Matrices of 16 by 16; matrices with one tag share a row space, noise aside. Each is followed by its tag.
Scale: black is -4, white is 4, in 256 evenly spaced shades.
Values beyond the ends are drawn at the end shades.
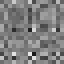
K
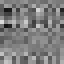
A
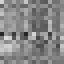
A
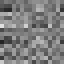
A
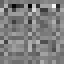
K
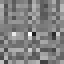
K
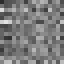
A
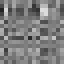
K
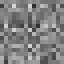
K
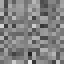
K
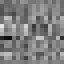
A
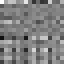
A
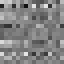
A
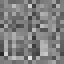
K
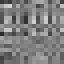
A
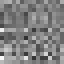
A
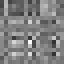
K
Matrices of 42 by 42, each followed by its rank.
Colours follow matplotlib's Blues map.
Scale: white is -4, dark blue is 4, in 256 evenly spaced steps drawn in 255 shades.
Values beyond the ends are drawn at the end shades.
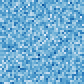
full rank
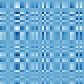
one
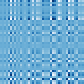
one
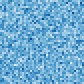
full rank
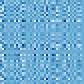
two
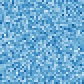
full rank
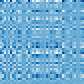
two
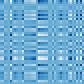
one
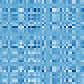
two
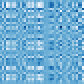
two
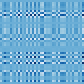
one
